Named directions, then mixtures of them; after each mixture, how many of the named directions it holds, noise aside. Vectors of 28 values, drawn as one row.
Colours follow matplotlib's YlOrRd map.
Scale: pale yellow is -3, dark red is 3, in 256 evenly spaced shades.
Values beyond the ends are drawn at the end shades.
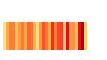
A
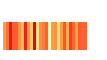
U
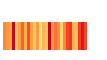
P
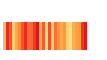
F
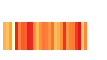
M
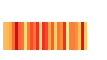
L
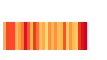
three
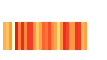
one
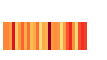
one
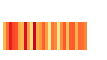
one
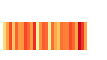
three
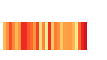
two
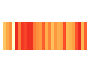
two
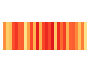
three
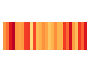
two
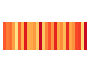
one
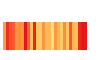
three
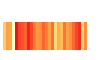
one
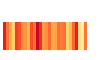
three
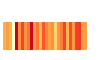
two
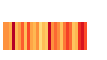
one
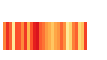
three
